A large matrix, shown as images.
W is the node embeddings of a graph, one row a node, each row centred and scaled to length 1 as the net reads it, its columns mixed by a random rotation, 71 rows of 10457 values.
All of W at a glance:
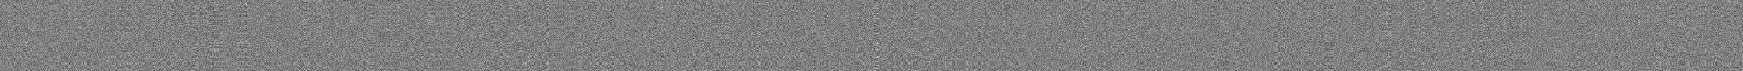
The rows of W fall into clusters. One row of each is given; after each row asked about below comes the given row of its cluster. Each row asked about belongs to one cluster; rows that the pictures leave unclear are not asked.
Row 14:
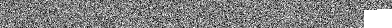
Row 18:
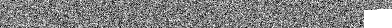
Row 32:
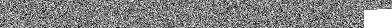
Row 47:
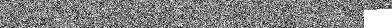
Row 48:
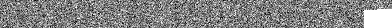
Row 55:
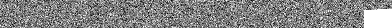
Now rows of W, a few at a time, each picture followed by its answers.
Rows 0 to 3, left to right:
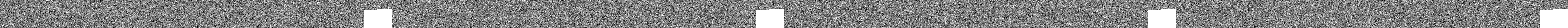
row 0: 14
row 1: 32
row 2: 48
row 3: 32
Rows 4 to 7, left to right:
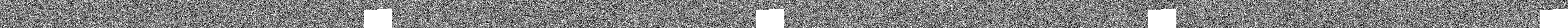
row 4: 48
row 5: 18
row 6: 47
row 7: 47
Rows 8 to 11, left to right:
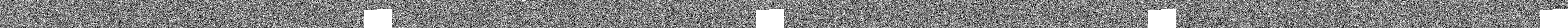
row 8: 18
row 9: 32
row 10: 48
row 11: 47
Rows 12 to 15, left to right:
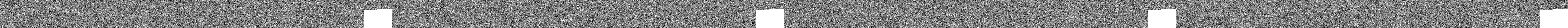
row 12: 14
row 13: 18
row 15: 47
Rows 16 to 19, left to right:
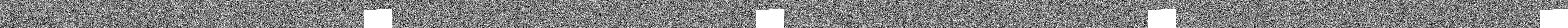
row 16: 47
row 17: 55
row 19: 32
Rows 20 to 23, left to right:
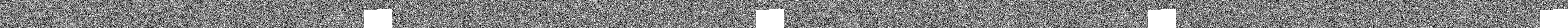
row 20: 47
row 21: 55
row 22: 47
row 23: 14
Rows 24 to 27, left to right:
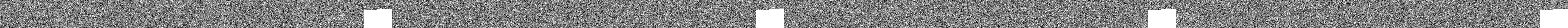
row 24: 47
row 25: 48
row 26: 14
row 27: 32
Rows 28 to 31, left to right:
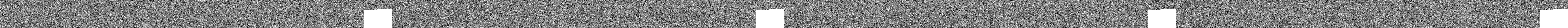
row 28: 55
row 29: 48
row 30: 47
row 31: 14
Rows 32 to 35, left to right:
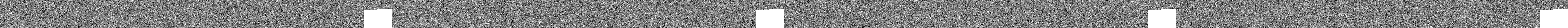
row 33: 18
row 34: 32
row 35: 14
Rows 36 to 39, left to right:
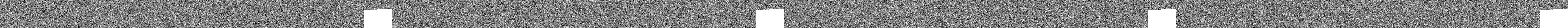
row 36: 32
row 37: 55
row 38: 14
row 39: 55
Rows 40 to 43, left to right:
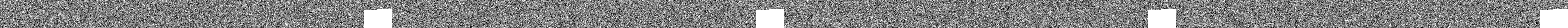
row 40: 48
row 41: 32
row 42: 18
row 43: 18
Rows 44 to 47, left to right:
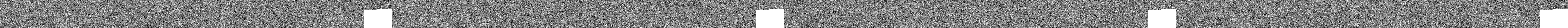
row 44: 47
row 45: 18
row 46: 14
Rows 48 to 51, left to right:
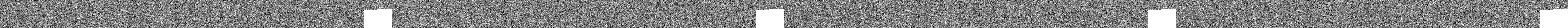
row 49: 18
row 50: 48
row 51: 48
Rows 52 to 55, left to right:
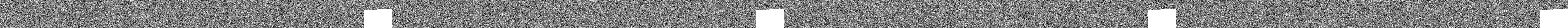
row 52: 32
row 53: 55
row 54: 47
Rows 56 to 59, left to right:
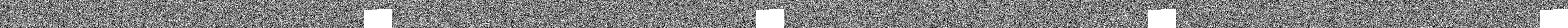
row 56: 18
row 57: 18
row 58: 47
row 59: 14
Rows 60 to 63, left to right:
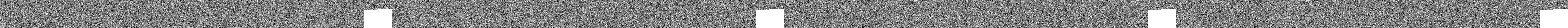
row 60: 55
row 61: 18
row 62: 32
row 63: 32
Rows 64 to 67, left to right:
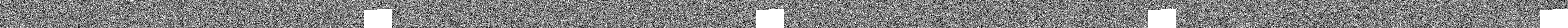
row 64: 32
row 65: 18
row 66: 14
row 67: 47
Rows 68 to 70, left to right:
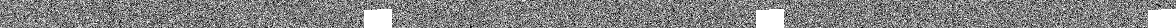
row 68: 18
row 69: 32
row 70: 55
